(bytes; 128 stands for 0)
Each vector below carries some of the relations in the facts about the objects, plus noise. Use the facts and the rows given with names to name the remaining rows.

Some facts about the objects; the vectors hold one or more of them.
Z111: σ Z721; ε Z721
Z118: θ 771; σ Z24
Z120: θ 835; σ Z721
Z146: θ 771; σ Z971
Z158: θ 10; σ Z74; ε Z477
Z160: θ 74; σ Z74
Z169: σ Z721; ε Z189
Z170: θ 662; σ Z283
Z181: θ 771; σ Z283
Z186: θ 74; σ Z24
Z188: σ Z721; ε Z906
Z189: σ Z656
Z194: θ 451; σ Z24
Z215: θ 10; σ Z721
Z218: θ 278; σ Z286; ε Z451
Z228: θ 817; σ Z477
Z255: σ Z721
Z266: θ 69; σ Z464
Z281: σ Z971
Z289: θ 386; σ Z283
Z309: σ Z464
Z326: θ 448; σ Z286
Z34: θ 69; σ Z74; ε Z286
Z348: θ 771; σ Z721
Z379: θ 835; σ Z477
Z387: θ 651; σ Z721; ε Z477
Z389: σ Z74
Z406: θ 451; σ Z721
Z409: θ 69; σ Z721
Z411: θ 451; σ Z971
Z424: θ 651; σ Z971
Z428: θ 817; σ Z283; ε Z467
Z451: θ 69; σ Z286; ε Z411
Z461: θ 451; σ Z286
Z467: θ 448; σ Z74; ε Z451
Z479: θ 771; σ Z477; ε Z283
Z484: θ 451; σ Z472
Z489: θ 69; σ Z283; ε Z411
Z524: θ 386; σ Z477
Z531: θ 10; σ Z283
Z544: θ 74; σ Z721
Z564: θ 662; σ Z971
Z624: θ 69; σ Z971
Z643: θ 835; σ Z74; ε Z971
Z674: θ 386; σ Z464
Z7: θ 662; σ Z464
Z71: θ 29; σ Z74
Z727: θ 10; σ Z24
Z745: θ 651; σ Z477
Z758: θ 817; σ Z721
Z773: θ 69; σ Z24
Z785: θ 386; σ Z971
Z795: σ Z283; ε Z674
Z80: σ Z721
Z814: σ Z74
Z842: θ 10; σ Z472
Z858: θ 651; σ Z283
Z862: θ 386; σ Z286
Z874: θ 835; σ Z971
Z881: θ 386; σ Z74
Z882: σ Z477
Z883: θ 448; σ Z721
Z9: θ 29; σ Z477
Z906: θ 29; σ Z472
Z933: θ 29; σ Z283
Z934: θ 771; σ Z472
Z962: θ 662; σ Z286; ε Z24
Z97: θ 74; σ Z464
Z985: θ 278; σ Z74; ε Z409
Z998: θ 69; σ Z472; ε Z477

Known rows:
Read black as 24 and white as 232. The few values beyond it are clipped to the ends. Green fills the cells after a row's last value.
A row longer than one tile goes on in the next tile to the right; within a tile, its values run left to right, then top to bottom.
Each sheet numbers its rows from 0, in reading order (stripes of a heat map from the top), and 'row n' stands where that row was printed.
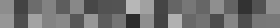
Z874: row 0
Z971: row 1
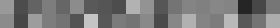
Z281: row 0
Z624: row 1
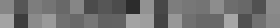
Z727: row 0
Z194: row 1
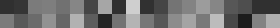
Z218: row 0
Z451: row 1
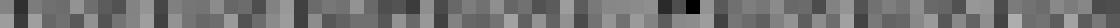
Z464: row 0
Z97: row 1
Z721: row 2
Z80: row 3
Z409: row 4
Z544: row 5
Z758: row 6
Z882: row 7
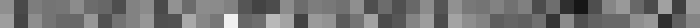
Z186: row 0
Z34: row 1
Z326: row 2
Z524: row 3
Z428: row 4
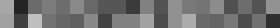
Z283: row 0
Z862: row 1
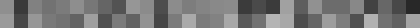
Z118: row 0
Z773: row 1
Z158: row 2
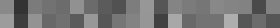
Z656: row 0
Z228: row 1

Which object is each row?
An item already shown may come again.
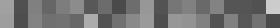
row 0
Z160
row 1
Z785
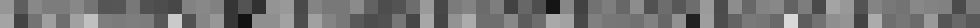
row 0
Z387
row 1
Z411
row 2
Z674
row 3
Z531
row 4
Z120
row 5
Z985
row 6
Z228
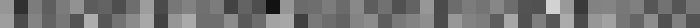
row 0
Z74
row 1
Z531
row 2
Z883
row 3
Z146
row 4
Z289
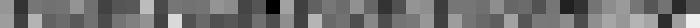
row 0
Z24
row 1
Z477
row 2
Z971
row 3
Z309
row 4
Z489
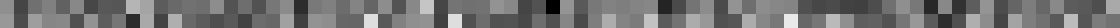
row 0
Z874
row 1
Z906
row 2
Z795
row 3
Z477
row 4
Z624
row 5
Z34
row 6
Z467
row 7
Z281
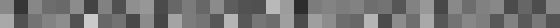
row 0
Z643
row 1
Z281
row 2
Z181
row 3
Z881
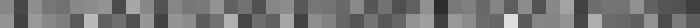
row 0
Z479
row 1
Z461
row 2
Z7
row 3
Z795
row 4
Z189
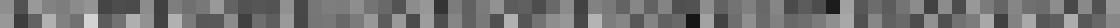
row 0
Z998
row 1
Z286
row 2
Z348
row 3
Z74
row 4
Z379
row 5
Z215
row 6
Z71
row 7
Z962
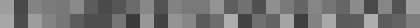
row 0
Z674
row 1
Z461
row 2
Z962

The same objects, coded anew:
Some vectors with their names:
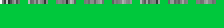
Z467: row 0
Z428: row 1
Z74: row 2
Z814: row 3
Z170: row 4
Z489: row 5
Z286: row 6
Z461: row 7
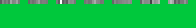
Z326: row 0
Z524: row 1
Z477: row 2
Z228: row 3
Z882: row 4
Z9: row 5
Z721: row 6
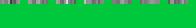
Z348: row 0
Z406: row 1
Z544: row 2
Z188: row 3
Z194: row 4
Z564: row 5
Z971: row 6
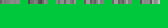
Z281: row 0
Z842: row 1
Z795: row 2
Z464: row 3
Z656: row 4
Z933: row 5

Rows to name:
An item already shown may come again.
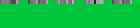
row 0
Z215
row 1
Z181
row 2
Z883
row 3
Z71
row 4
Z181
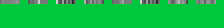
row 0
Z189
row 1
Z858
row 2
Z218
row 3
Z643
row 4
Z785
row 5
Z218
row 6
Z160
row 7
Z795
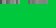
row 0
Z283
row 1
Z624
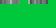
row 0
Z289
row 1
Z985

